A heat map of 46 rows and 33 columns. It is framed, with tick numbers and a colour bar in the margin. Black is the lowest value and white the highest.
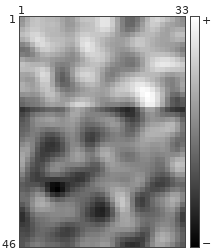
Grain: blotchy. Seam: horizontal, 40% of the way down, the top part higher. Ninth with the lowest average: bottom left. Stripes: none. Lone odd cells: none. Histogram: bell-shaped.
